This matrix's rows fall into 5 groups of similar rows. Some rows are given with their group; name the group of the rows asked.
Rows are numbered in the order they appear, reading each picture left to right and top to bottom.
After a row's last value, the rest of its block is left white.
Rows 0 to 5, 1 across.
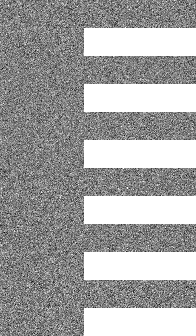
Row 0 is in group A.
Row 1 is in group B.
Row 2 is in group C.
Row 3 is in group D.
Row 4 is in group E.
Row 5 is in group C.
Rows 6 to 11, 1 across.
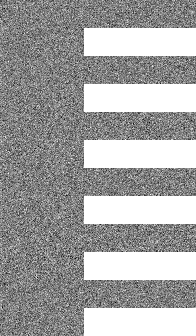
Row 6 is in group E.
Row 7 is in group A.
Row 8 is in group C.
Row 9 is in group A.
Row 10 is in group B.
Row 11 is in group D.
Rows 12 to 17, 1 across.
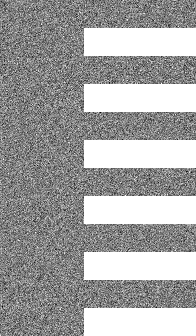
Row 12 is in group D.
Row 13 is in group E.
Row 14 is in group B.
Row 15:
A
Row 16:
C
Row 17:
D
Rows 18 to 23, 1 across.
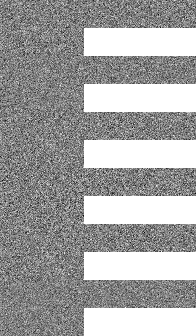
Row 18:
A
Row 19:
D
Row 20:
C
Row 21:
B
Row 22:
C
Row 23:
A
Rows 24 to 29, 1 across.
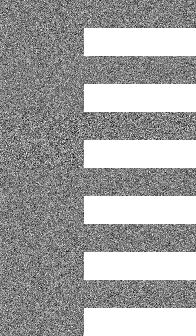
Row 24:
B
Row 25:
C
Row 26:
A
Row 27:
E
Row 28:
A
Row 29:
C
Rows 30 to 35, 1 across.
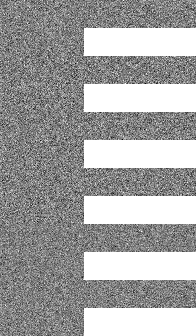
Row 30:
C
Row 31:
A
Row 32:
B
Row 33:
B
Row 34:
D
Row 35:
C
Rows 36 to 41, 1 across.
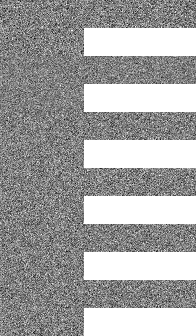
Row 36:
E
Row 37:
D
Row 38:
A
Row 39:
C
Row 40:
A
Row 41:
A
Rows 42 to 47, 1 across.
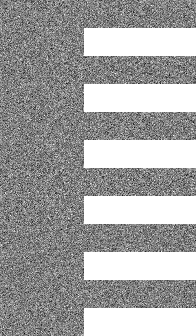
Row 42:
C
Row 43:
A
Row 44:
C
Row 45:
C
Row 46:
E
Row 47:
B
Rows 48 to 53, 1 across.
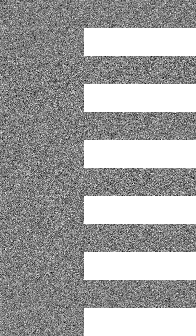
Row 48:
E
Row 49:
E
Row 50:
D
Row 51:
C
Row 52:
C
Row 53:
A
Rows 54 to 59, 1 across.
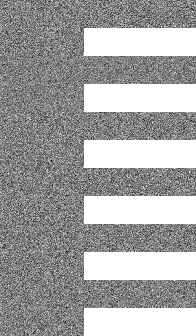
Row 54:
C
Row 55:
E
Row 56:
C
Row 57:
A
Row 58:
E
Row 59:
A
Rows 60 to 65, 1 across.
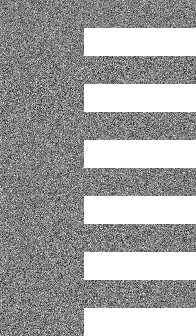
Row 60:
C
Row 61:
B
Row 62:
C
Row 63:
E
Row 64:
B
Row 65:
D
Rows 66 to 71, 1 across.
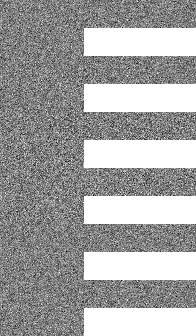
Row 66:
D
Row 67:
D
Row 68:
A
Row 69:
C
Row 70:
A
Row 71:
D
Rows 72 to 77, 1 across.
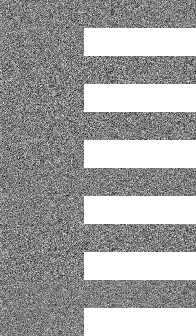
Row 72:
A
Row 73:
B
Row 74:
A
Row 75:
E
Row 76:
E
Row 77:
E
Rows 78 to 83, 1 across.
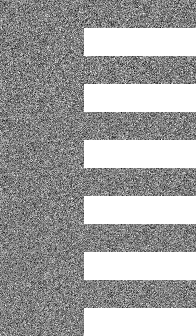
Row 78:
D
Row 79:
C
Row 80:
E
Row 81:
E
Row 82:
E
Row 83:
C
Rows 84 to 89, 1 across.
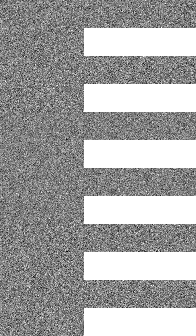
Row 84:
E
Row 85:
C
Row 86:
A
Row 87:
D
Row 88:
A
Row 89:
C
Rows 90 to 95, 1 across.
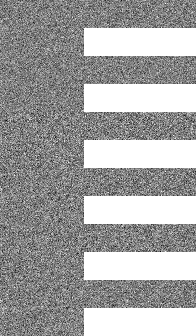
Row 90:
E
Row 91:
B
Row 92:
C
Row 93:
E
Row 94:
D
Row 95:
E
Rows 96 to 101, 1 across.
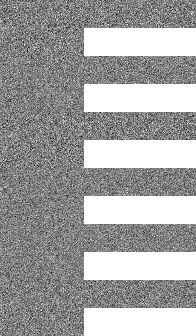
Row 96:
E
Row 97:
C
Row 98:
B
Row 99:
E
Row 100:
C
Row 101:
B
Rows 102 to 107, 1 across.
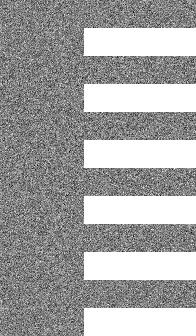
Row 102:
C
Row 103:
D
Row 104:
B
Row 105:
A
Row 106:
C
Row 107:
E
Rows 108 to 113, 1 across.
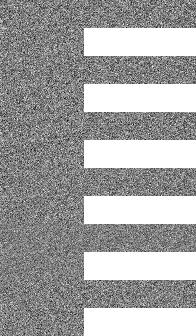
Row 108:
E
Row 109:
A
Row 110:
E
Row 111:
E
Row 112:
E
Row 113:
B
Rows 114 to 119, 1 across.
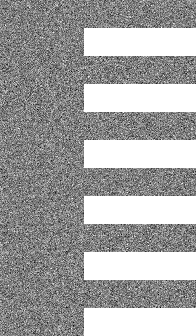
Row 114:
C
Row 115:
B
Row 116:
C
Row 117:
E
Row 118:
E
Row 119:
A
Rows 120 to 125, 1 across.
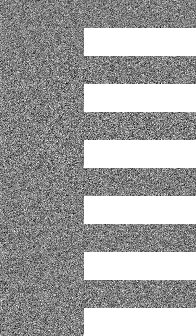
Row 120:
A
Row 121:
A
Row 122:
C
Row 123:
A
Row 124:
E
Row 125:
D
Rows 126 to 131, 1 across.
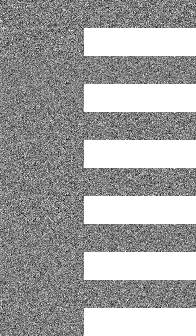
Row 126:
E
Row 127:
A
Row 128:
A
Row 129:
A
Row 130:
A
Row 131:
D
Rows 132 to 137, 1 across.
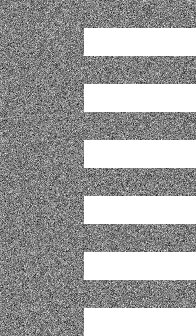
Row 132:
C
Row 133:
B
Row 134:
E
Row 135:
B
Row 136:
A
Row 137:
A
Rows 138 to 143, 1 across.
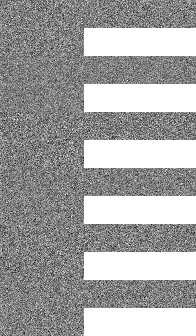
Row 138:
C
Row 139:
E
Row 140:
E
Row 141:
A
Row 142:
D
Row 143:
B
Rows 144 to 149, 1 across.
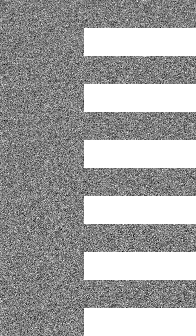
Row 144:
D
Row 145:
E
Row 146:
E
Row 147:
A
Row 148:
C
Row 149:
E
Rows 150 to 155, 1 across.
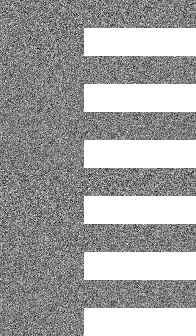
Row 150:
B
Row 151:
C
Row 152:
D
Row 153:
B
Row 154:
D
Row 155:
D
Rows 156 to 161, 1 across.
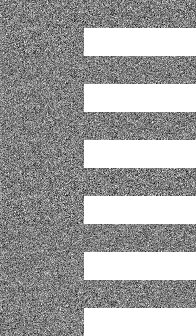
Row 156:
A
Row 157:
A
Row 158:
A
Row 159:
A
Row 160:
E
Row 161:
D
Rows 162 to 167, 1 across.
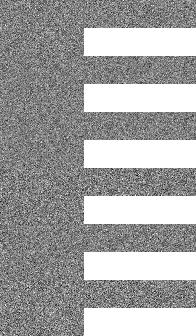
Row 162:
C
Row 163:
B
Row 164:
B
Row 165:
D
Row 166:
E
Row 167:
C
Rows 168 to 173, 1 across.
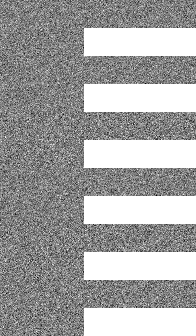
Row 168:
B
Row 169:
E
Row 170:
C
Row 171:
D
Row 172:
B
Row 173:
B
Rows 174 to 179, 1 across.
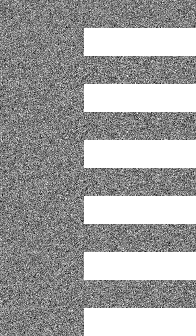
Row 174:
A
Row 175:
D
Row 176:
D
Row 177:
D
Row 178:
A
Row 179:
E
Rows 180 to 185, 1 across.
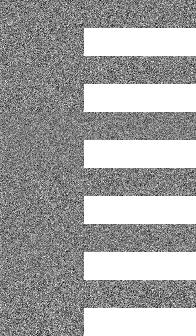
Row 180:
B
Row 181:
C
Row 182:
B
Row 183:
B
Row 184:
A
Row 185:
C
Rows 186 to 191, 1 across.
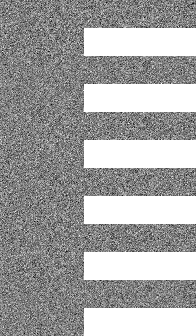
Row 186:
B
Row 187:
C
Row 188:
C
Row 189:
B
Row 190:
A
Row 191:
B
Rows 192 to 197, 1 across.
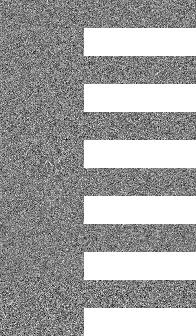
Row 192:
A
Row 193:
B
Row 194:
A
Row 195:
C
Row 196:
D
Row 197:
B
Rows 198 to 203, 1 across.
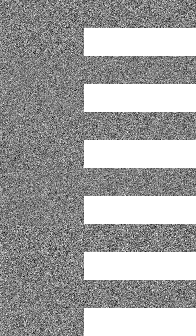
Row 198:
A
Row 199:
B
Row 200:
D
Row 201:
E
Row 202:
E
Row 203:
A
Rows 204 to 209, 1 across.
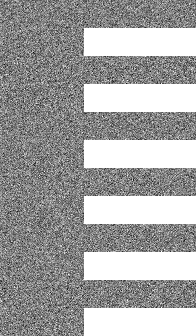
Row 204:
A
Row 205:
E
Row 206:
A
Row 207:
C
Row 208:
C
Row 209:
E
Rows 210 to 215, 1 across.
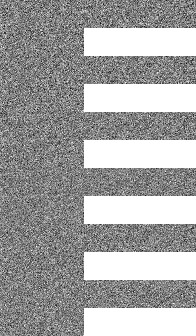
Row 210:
B
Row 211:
B
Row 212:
E
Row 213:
E
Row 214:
B
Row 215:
C
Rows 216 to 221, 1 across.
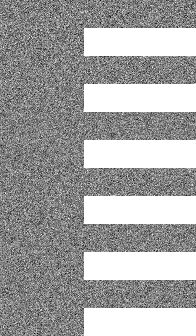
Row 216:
B
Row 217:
C
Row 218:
D
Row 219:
C
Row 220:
A
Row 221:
B
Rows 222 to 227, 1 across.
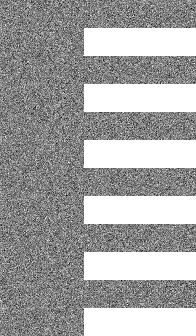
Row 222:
C
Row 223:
A
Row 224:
C
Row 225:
A
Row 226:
B
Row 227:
E
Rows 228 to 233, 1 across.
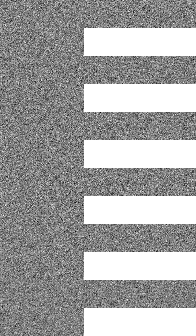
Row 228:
C
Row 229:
D
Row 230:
B
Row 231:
B
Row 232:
A
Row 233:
D
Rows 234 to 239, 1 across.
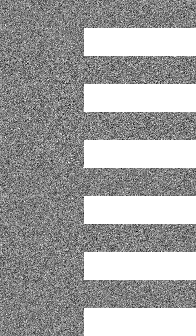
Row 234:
C
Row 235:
A
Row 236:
C
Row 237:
E
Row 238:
D
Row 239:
A
